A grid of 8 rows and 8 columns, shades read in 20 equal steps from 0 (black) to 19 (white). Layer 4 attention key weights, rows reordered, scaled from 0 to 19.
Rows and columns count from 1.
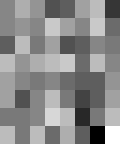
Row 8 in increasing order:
0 7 8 9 13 14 14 19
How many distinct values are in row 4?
6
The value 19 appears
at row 8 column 8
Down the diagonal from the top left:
10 11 9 14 8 5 9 19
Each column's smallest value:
7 6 9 6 6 3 0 4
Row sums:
77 91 74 99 74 75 84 84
